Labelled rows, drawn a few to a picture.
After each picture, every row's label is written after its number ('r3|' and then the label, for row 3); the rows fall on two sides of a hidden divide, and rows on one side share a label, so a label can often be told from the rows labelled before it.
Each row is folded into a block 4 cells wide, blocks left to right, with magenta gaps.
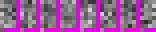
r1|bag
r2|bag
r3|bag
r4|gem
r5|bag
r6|bag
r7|bag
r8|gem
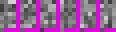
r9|gem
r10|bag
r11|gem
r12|bag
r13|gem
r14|gem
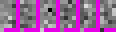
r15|bag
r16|gem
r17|bag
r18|bag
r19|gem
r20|gem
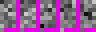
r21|gem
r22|gem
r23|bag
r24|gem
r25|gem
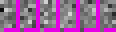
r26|gem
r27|bag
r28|gem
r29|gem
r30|gem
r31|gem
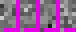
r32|gem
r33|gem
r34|gem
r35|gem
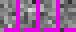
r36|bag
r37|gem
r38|gem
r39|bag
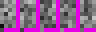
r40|gem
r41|gem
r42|gem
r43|bag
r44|bag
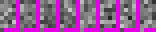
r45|gem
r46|bag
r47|gem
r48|gem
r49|bag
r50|bag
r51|gem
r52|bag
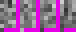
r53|gem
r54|gem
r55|gem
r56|bag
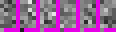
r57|bag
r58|gem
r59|gem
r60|gem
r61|bag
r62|gem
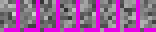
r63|gem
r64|gem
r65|gem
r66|bag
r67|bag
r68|bag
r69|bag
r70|bag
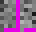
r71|gem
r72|bag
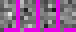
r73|gem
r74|bag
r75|bag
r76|gem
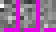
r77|bag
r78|bag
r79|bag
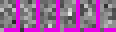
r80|bag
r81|gem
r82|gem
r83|gem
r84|gem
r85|bag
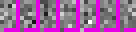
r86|gem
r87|gem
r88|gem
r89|bag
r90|bag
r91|gem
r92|gem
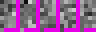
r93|gem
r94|bag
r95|gem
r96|gem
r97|bag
